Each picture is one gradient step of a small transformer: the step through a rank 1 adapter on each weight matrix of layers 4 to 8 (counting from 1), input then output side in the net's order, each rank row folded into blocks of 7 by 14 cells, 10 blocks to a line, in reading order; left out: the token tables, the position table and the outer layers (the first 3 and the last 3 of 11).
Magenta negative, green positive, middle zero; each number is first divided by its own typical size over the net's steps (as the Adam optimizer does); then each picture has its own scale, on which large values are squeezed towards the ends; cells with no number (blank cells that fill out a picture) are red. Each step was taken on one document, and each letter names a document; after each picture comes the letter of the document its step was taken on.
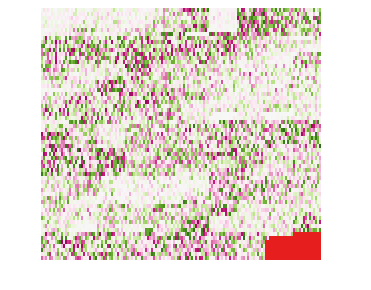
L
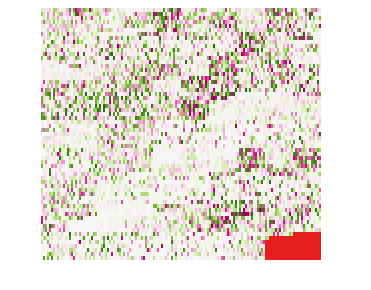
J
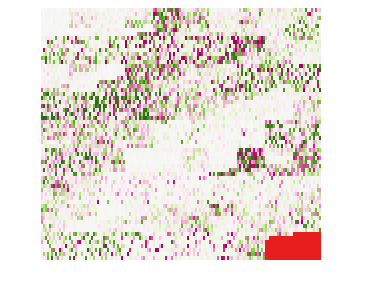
J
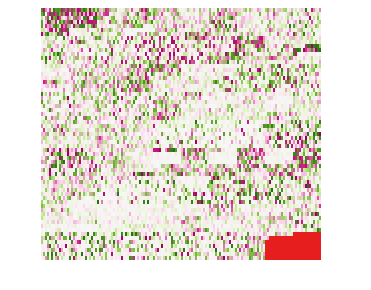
J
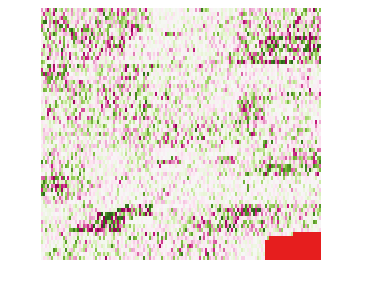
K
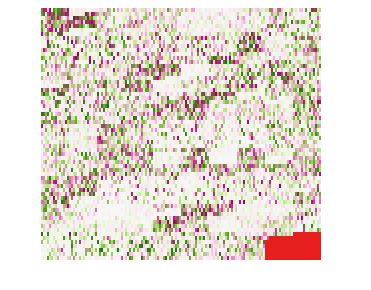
J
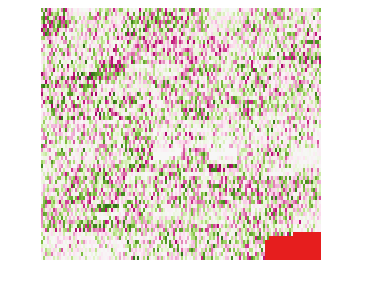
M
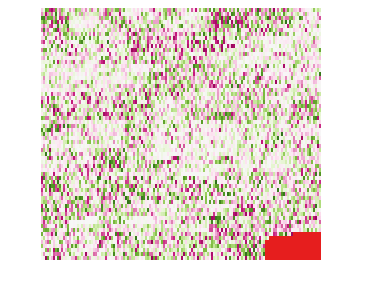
M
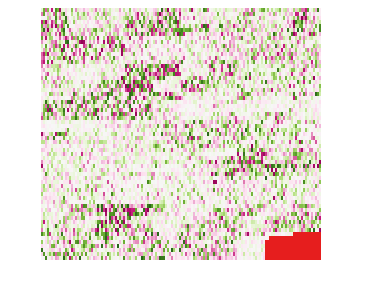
K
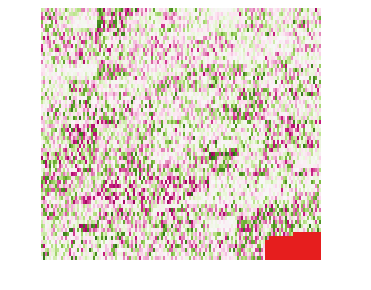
M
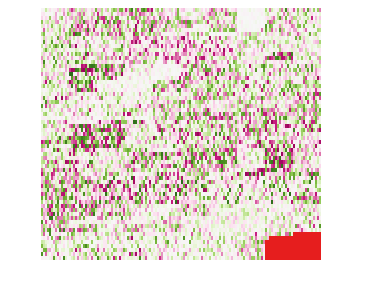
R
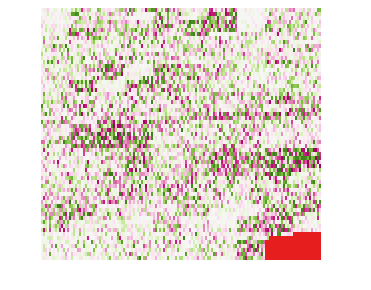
R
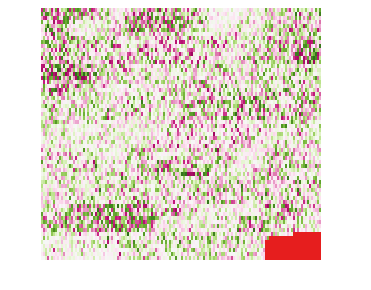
M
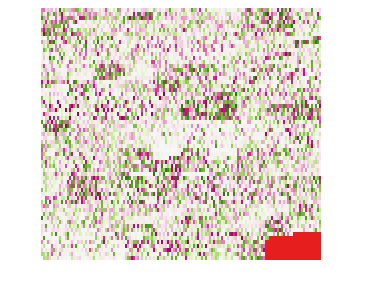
M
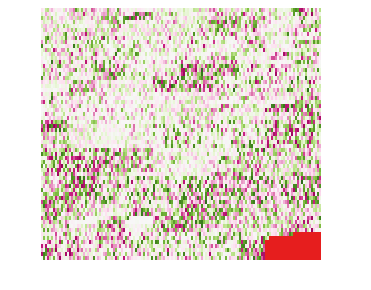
M
